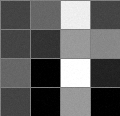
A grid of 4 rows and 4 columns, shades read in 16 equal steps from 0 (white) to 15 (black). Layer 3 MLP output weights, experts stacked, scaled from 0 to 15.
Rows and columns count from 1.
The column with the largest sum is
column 2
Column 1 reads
11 11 9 11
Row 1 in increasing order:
1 9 11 11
